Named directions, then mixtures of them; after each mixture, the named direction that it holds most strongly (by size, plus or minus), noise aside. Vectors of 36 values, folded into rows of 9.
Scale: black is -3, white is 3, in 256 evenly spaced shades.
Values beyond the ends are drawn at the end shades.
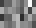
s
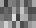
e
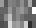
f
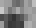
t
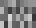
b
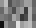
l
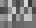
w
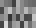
b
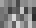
l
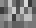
w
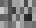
w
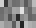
e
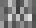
w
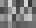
w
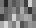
e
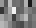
w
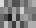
e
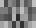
e
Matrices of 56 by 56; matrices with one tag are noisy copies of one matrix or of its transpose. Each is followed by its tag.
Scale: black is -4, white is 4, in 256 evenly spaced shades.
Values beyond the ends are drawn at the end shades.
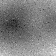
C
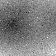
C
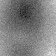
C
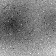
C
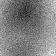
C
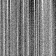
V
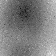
C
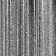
V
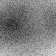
C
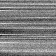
V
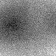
C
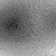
C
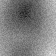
C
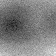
C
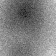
C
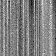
V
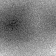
C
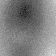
C
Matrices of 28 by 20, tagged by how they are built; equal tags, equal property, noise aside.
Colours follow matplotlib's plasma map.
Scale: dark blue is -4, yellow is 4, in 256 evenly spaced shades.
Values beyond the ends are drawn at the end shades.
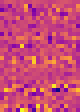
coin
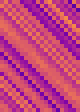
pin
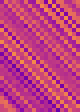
pin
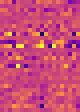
coin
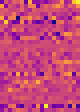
coin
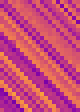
pin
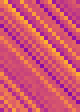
pin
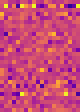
coin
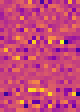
coin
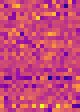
coin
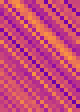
pin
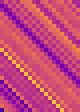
pin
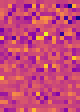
coin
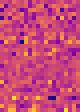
coin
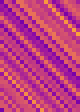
pin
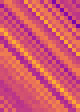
pin
